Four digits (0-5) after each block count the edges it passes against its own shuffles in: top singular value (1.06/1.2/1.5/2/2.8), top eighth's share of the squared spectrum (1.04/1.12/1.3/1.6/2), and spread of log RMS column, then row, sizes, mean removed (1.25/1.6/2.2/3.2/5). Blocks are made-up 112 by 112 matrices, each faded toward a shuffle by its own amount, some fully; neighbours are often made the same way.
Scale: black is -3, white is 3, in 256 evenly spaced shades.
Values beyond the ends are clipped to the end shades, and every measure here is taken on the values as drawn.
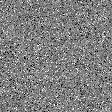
2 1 0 0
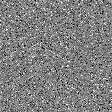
2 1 0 0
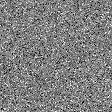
0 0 0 0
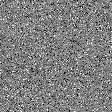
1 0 0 0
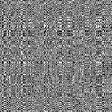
5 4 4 4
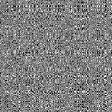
5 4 3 3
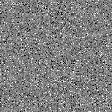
4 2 1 1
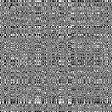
5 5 4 4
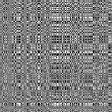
5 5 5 4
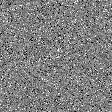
0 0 0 0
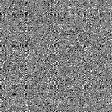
4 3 2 2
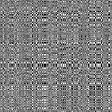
5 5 4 4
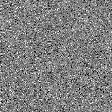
3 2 1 0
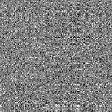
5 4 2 3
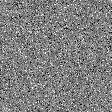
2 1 0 0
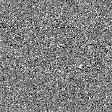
1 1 0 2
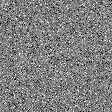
0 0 0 0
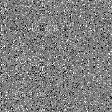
4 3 2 1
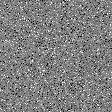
2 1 0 0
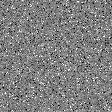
0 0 0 0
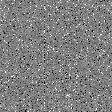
3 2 1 0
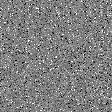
3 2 1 0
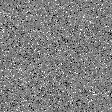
0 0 0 0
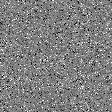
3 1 0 0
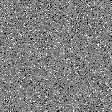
3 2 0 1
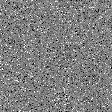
3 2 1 0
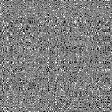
5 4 3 3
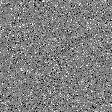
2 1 0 0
